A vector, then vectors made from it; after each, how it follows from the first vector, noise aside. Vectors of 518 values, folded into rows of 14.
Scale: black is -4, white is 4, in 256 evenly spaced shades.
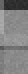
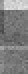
negated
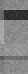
wrapped around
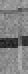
wrapped around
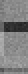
wrapped around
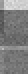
negated
